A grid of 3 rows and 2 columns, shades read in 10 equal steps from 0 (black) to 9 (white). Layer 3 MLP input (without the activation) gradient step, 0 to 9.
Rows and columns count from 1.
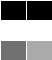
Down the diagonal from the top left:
0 9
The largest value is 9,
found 2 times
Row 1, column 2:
0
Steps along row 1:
same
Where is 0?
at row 1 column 1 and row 1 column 2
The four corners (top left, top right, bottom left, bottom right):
0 0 4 6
